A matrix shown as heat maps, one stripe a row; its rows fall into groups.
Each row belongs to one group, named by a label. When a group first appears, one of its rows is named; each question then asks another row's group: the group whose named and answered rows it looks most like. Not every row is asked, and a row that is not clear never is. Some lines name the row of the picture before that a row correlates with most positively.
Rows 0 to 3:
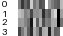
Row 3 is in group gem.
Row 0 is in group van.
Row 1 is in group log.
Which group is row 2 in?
log
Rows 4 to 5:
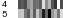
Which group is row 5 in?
log
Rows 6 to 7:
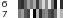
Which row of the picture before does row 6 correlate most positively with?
4
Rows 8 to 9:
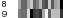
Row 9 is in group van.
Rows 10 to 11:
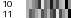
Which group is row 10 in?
log
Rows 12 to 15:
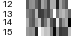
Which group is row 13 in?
van
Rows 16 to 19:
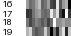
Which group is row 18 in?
van
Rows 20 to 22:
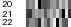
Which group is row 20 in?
van
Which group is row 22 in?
gem
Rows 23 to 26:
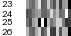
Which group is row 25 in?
log
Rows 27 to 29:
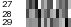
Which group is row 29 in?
log
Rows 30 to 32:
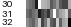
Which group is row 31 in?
van
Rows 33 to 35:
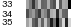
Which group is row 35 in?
log
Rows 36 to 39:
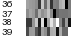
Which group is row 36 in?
log
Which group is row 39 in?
gem
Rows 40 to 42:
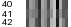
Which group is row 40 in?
gem
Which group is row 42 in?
gem
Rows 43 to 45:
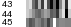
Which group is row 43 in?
log
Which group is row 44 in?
log
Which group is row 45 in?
van
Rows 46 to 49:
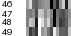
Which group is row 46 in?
log
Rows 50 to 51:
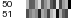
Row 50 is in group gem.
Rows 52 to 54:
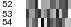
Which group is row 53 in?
gem
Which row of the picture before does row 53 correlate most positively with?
51
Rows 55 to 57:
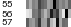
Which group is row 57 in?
gem
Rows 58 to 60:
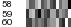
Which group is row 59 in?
gem
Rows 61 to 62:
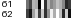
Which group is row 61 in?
log
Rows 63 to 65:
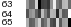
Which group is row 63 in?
van
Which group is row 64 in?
gem
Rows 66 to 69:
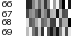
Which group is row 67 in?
gem
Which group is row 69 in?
log
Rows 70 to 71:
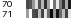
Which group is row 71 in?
log
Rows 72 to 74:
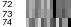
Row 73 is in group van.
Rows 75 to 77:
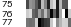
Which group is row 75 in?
gem
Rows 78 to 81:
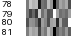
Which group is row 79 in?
van
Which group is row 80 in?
gem
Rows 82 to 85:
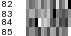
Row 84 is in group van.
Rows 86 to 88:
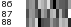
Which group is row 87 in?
gem
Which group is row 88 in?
van
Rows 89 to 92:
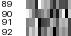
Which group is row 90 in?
log
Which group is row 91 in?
van
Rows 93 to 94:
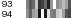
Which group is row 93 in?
van
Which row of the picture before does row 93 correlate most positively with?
91
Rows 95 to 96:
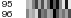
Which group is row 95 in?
log
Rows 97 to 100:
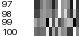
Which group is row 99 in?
log
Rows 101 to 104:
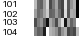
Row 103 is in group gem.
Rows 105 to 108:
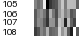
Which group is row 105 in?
van
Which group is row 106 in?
gem
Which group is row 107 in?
gem
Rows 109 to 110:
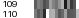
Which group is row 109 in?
gem
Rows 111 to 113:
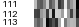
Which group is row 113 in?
van
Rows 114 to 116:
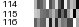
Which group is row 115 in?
log
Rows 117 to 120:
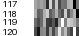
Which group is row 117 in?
log
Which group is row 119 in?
van
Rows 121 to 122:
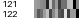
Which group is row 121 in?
log
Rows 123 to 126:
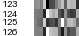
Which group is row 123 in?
van
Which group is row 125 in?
van
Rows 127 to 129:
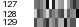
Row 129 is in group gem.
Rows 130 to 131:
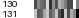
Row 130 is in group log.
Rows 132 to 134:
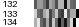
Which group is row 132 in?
gem
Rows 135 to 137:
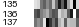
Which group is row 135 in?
log
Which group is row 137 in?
van
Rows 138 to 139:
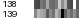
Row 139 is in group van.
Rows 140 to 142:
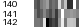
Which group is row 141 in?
van
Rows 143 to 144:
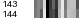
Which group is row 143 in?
van
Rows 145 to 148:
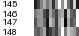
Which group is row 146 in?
gem
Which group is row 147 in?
gem
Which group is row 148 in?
van
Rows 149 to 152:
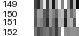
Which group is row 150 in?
gem
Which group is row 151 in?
gem
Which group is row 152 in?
van
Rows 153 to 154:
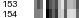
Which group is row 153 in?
van
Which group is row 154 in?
van
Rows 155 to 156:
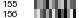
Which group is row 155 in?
gem
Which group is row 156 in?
log
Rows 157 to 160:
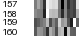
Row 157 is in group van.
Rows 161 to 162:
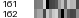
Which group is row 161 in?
van
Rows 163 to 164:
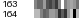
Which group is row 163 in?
van
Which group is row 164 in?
log
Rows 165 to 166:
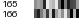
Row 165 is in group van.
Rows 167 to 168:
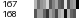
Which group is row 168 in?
gem
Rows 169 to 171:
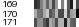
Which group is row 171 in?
gem
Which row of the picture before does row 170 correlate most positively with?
167
